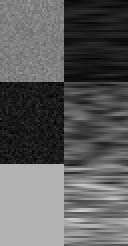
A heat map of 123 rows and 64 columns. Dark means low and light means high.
The table splits into 3 rows of 2 panels. Panel 1,1: middling, fine-grained, faint in contrast. Panel 1,2: very low, streaked across, faint in contrast. Panel 2,1: very low, fine-grained, faint in contrast. Panel 2,2: low, streaked across. Panel 3,1: high, flat. Panel 3,2: middling, streaked across, strong in contrast.
